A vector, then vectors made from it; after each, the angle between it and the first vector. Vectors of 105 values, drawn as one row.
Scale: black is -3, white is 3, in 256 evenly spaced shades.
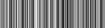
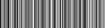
partly opposed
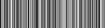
partly opposed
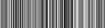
orthogonal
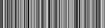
partly opposed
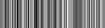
nearly opposite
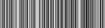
partly aligned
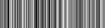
nearly opposite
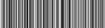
partly aligned
